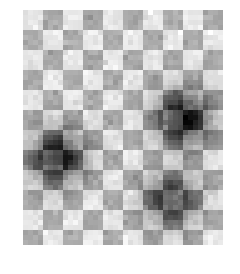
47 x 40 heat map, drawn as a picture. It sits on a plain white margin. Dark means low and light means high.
Average level on the scale: 70%. Dips: three. Ninth with the lowest average: middle right.
